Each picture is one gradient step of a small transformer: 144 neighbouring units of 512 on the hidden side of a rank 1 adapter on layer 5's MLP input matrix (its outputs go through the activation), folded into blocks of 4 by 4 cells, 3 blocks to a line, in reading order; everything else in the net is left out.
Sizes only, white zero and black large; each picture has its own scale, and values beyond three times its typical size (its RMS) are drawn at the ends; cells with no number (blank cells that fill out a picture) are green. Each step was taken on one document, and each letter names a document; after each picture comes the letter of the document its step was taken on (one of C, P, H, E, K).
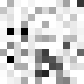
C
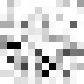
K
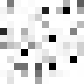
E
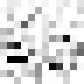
K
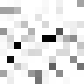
E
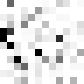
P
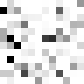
E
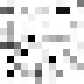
E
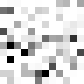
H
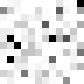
E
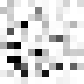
K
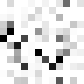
P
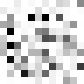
K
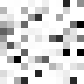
P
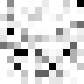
C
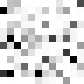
E
